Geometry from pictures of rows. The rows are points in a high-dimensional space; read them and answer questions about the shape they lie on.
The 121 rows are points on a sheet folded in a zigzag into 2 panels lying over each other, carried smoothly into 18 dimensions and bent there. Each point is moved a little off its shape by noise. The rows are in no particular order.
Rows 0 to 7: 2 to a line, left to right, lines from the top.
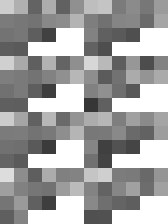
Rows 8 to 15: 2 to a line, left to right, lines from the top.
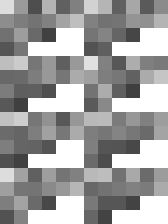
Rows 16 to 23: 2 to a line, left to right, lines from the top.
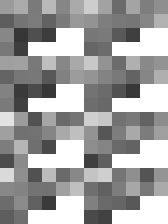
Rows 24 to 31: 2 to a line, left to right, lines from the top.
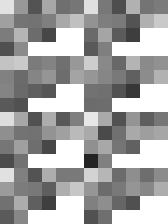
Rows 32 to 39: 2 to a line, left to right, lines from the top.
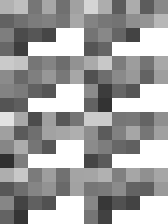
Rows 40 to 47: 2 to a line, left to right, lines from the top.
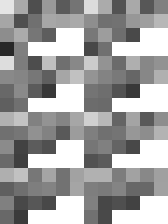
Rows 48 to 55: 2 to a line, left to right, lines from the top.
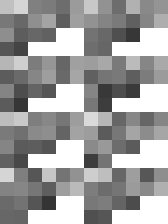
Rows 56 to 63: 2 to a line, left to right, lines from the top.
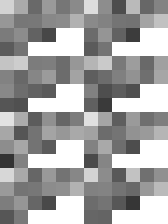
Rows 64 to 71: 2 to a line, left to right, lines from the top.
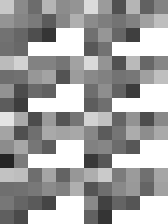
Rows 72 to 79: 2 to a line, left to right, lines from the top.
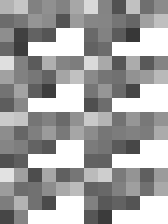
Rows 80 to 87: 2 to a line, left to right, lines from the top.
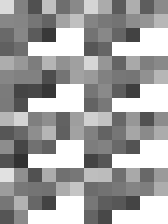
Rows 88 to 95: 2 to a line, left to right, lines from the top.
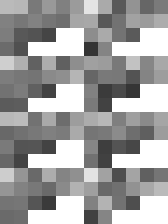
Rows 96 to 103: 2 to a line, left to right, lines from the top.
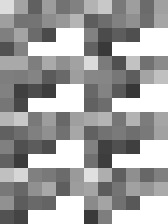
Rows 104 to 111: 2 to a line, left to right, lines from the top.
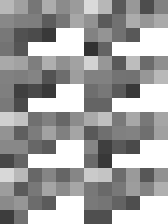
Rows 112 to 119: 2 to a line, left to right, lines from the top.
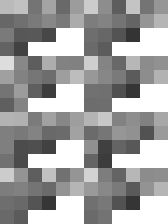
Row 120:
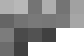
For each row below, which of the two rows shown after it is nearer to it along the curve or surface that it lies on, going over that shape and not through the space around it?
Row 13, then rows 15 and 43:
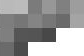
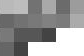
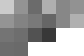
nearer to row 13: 43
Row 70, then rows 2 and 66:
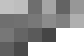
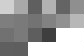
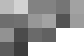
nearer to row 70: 2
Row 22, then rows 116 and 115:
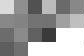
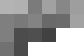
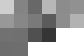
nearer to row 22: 115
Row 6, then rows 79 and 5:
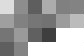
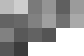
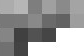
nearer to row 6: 5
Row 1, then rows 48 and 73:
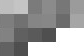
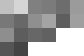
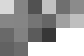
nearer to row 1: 48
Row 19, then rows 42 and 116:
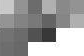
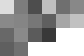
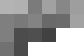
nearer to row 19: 116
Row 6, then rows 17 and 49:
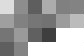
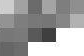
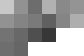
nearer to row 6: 17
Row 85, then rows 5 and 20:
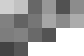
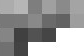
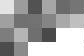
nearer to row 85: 20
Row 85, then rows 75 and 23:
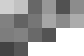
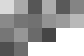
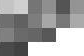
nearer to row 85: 23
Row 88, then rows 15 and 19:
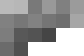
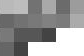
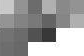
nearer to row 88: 19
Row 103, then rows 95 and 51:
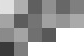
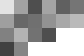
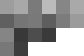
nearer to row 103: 95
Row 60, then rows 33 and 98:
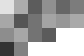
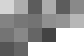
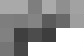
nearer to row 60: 33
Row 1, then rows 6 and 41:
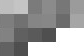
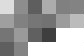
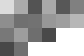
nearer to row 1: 6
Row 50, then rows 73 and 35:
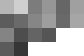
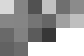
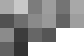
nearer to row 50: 35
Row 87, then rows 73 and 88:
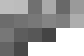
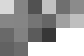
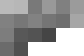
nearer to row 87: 73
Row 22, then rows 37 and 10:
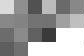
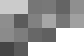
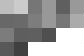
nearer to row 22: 10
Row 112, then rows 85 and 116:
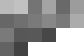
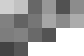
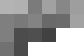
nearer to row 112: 85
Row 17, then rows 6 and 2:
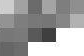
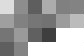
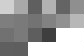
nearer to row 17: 6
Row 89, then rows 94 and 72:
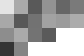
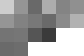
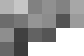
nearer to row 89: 94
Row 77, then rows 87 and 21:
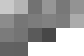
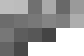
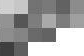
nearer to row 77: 21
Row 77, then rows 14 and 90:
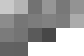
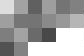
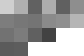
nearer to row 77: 14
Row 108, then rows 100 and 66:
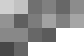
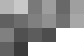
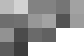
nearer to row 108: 66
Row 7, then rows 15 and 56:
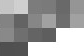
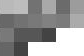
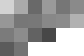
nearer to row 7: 56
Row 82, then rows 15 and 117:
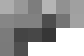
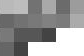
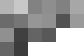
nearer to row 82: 117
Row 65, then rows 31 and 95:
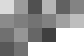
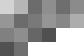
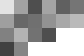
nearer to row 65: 95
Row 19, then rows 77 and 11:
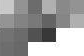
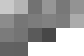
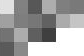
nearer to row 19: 77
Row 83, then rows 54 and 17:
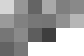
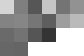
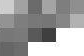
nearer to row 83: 17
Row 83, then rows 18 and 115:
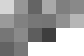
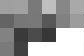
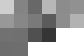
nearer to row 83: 115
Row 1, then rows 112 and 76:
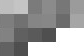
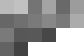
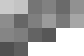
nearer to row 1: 76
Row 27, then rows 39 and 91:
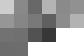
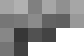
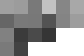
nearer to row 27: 39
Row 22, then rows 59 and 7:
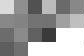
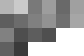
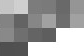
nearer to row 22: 59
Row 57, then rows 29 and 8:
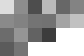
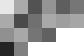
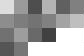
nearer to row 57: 8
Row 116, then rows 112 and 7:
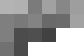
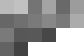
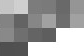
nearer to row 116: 7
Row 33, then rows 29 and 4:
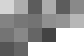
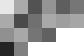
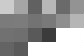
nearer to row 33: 4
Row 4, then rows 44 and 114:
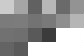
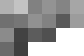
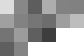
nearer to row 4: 114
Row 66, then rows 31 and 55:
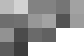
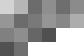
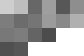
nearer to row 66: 31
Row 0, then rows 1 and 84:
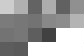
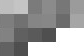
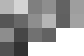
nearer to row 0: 84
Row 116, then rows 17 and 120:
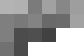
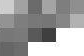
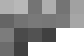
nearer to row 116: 17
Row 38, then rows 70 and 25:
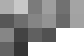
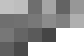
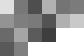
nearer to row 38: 70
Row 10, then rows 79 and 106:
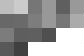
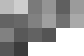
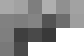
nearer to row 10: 79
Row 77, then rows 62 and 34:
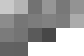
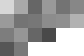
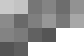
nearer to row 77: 34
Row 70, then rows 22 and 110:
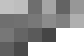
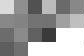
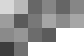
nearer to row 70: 22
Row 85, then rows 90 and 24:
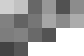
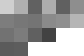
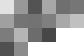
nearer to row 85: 90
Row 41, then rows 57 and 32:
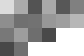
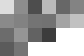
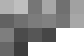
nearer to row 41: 57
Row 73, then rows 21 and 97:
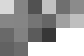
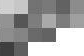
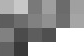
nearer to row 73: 97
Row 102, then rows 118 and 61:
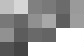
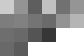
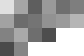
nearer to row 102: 61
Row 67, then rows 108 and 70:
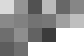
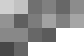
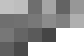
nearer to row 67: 70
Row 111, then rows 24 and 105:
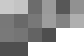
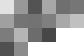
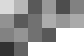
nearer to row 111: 105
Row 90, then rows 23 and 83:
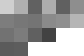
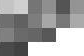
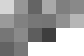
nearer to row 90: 23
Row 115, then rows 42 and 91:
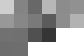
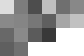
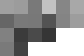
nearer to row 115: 42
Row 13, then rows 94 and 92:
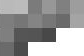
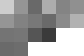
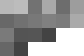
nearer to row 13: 94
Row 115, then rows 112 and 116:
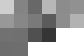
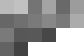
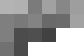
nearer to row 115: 116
